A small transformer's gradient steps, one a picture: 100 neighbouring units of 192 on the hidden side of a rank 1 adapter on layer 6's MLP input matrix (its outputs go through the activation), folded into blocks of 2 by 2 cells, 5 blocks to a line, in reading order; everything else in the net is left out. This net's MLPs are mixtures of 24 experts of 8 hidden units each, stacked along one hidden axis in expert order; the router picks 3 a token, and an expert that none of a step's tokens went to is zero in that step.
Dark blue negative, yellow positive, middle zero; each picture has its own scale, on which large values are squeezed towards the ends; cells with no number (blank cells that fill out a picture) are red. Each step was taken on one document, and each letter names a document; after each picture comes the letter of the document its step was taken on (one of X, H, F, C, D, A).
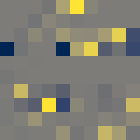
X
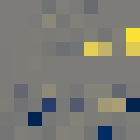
X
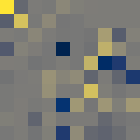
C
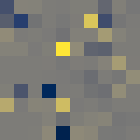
C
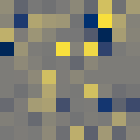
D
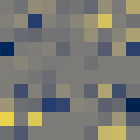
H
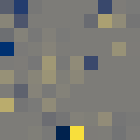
C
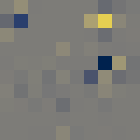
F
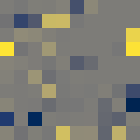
D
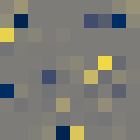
F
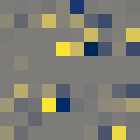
X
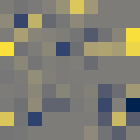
H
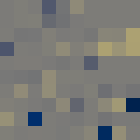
X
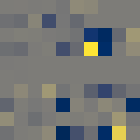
D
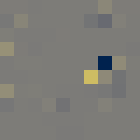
F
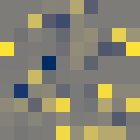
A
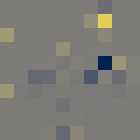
F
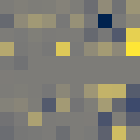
H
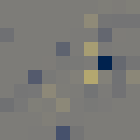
F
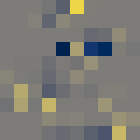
X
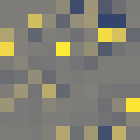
D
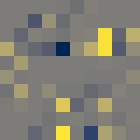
C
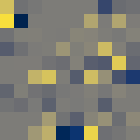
C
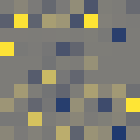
D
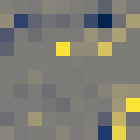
D
